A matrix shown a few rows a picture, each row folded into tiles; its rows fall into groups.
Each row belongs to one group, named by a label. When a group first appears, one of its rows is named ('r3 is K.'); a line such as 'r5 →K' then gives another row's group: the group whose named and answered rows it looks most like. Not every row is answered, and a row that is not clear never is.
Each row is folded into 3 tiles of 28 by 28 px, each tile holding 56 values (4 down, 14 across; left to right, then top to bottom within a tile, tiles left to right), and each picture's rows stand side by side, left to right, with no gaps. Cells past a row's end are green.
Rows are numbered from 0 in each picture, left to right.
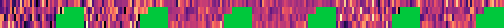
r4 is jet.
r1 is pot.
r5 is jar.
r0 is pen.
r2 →jar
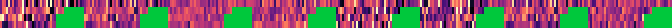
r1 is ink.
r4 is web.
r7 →web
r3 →jar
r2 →pot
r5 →web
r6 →ink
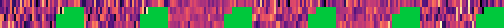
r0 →pen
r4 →jar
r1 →pen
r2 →pot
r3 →ink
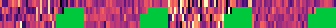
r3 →pen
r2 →jet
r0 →web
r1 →pot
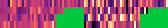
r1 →jet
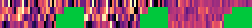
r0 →ink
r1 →ink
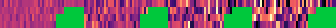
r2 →web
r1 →pen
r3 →ink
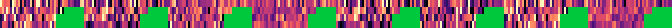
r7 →ink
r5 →web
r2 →pot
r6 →jet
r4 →ink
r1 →ink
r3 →jar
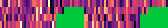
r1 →pen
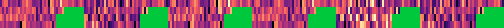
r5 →pen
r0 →pot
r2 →pot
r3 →pot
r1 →pen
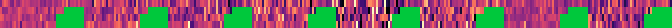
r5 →pot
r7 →pen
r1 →jar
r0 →pot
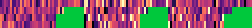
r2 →web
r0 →pen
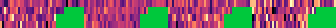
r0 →web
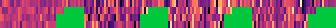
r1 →pen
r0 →pot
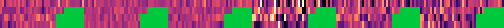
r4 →ink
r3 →ink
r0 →jet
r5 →pen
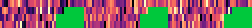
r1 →pot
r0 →web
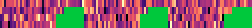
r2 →pot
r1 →jet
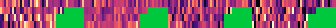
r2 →pen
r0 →jet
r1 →jar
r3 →web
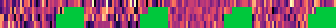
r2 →pot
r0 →pen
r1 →ink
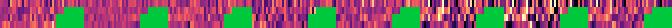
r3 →pen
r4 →jar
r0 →jar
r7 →ink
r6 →ink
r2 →pot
